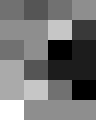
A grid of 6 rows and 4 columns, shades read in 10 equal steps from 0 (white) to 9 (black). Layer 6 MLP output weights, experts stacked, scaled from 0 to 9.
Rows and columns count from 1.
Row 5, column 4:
9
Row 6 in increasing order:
0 4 4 4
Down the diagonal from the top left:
5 4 9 8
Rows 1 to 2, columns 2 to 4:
6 5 4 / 4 2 7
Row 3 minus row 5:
2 2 4 -1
